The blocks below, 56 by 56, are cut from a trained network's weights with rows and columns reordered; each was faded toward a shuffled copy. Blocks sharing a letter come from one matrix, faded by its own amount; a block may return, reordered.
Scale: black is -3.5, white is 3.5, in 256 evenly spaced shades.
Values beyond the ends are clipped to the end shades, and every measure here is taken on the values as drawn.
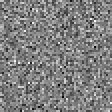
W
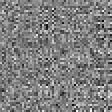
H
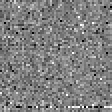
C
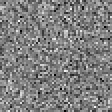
W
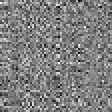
H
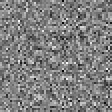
H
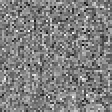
W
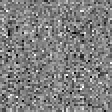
C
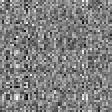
H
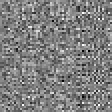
H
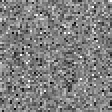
C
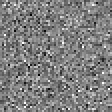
C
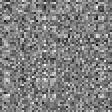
H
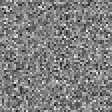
W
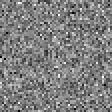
W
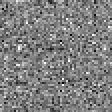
C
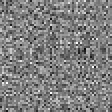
H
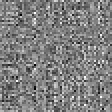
H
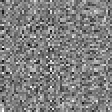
H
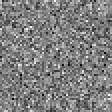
W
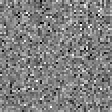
C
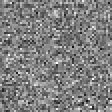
W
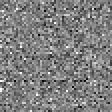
C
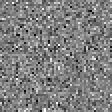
C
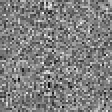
W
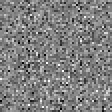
C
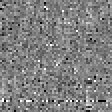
C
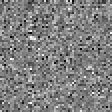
C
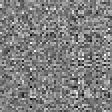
H
